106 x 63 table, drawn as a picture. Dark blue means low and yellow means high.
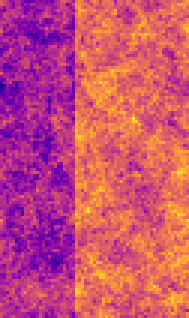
Grain: blotchy. Seam: vertical, 40% of the way across, the right part higher. Average level on the scale: 50%. Stripes: none.
